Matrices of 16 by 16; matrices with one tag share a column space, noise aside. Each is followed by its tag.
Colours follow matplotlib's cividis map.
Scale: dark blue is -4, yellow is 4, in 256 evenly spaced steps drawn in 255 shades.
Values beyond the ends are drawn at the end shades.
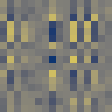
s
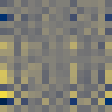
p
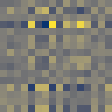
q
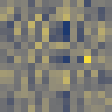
s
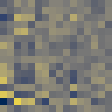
p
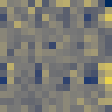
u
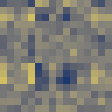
u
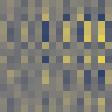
s
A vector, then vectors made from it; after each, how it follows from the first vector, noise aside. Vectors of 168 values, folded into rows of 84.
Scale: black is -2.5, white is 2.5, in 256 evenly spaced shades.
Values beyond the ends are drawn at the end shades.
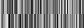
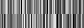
wrapped around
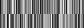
sign-scrambled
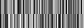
negated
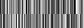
reversed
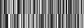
negated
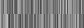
shrunk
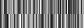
negated
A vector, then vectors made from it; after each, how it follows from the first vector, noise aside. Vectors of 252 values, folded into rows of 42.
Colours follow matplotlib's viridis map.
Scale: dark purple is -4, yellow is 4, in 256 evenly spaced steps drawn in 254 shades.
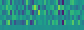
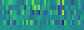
sign-scrambled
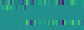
partly zeroed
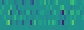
partly zeroed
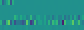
partly zeroed
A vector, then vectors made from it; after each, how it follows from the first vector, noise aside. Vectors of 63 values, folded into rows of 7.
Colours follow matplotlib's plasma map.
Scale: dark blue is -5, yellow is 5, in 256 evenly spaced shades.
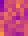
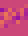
partly zeroed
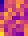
scaled up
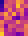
scaled up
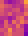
reversed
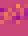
partly zeroed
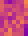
reversed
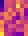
scaled up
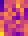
scaled up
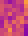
reversed
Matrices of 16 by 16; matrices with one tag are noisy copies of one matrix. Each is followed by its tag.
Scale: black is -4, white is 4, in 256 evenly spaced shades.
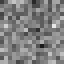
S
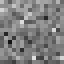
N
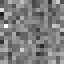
S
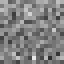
N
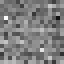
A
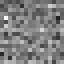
A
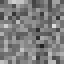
S
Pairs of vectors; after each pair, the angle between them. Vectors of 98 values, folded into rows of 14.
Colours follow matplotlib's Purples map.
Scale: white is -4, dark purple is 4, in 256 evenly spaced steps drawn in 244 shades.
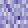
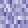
nearly opposite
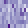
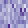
nearly parallel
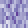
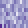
nearly opposite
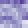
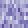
partly opposed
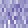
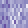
partly opposed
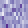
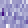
partly opposed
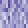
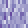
nearly opposite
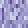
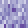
orthogonal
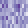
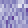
partly opposed
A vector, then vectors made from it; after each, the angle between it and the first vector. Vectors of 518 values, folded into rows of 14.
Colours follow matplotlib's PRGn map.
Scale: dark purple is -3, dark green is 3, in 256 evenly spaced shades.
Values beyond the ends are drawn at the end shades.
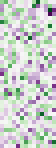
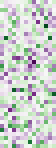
orthogonal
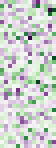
nearly opposite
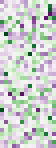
partly aligned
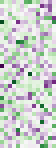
orthogonal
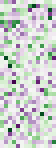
partly aligned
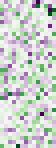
nearly opposite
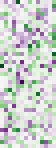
orthogonal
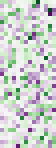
nearly parallel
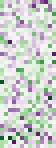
partly opposed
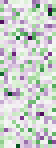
nearly opposite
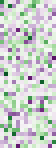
partly aligned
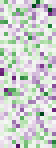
nearly parallel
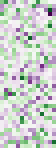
nearly parallel
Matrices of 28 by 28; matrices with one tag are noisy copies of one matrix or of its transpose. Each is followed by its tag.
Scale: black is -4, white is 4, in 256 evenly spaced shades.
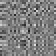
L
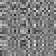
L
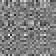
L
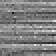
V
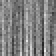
V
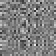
L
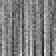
V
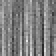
V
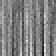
V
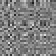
L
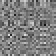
L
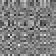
L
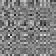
L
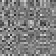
L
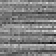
V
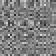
L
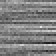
V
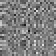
L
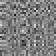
L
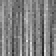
V
